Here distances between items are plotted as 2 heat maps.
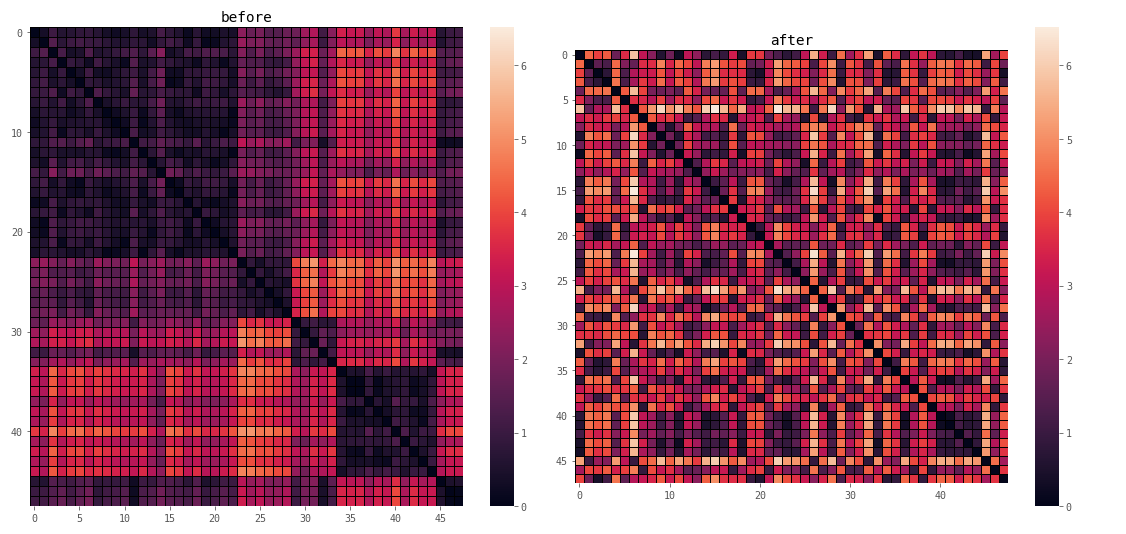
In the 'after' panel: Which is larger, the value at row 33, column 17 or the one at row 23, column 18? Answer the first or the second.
the first
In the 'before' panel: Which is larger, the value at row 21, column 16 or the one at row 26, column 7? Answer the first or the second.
the second
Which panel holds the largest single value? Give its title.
after
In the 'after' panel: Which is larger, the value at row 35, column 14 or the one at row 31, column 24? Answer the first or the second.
the first
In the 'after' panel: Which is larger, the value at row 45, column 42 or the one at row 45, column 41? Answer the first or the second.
the second
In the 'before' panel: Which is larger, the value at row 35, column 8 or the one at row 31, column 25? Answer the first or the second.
the second
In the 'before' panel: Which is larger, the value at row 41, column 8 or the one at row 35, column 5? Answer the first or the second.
the second
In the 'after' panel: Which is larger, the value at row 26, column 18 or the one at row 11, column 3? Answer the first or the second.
the first
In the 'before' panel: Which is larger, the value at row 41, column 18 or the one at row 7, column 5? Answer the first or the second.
the first
